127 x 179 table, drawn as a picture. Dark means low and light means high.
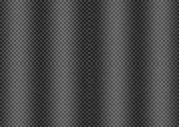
Upright stripes repeat 4 times across the table. Its left and right halves mirror each other, and so do its top and bottom. On average the colour sits 30% of the way up the scale. No row or column stands out.
